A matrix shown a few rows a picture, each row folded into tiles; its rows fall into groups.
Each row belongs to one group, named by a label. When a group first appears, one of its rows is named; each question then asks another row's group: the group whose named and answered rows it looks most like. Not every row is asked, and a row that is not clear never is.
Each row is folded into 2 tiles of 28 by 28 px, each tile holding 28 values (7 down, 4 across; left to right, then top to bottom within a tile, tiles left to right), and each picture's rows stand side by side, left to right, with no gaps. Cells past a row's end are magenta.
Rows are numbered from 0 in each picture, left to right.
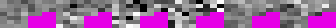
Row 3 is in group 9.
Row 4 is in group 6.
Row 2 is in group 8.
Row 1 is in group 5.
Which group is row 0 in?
8
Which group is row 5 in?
6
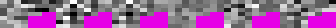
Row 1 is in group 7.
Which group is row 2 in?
7
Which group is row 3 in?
8
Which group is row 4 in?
5
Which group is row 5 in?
8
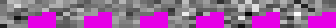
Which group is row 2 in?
5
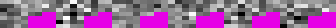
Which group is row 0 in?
6
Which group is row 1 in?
7
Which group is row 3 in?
8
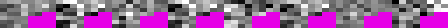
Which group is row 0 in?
6
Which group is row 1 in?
6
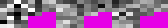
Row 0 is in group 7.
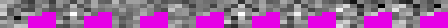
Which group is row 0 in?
8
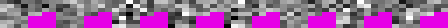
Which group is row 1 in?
6
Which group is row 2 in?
7
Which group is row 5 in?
9
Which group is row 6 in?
5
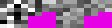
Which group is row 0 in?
7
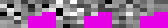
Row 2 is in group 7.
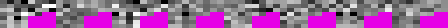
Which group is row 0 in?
8
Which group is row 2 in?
8
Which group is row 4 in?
9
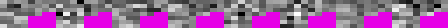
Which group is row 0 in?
5
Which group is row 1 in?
8
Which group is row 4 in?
7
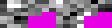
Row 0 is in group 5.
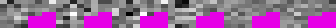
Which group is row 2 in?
9
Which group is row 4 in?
9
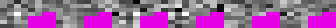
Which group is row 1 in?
9
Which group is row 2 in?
8
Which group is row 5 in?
9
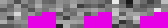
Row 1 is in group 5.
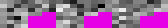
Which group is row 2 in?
8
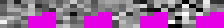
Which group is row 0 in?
5
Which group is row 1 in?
7
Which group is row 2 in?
9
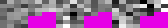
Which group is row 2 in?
9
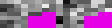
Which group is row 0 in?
6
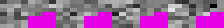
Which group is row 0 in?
8
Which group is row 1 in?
9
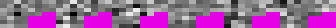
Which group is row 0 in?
7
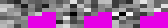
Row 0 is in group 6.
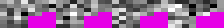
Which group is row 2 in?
8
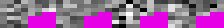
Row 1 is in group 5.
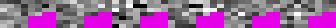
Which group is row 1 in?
6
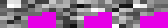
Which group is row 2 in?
5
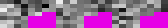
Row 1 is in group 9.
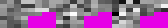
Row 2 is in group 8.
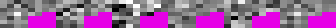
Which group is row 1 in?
9
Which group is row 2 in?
6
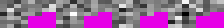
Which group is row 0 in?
8
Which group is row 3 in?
7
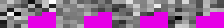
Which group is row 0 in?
9
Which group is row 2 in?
6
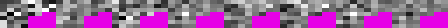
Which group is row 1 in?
5
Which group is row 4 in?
6
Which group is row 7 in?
7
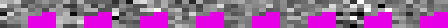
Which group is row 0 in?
9
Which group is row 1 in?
5
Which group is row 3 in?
8
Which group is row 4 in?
6
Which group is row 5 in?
8
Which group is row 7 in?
7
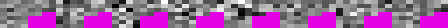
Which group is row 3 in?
8
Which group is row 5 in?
8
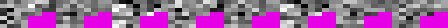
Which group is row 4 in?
7
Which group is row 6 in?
5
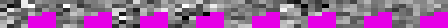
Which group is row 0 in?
5
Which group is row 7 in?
6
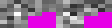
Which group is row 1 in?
5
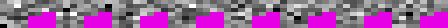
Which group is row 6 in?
8
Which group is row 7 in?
7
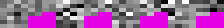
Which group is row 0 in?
7
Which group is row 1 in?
9
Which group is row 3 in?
9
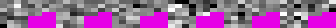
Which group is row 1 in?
5
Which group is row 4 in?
7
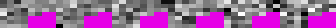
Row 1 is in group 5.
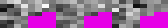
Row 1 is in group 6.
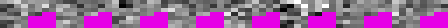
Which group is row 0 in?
6
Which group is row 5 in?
6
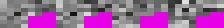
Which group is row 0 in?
9
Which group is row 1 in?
9
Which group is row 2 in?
8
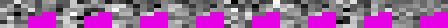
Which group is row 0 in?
7
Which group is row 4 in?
8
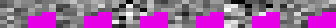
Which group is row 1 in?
6
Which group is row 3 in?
7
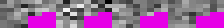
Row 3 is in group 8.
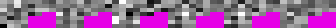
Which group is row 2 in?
5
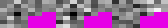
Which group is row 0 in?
7
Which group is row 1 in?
7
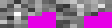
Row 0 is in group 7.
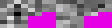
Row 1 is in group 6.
